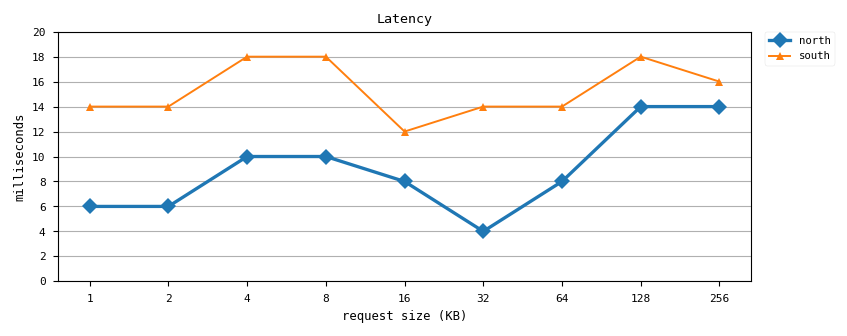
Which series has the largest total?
south
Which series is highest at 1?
south
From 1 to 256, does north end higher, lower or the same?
higher
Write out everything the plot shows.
Title: Latency
x-axis: request size (KB), ticks 1 2 4 8 16 32 64 128 256
y-axis: milliseconds, ticks 0 2 4 6 8 10 12 14 16 18 20
Legend: north, south
Values:
north: 6 6 10 10 8 4 8 14 14
south: 14 14 18 18 12 14 14 18 16
